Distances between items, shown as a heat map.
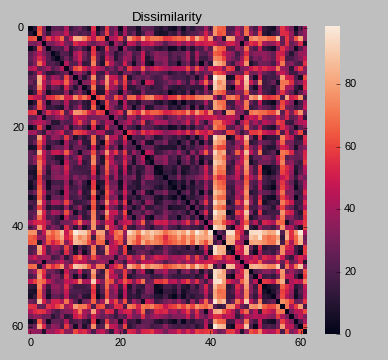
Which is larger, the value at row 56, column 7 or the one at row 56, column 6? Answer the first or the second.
the first
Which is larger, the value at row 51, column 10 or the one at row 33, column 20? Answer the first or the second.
the first
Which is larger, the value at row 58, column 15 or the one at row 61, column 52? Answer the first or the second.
the second
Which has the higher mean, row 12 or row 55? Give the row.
55
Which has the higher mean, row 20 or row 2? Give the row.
2
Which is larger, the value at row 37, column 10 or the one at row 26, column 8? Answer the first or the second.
the second
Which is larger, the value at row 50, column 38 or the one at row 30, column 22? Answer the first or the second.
the second
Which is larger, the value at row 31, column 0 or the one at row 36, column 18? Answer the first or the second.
the second
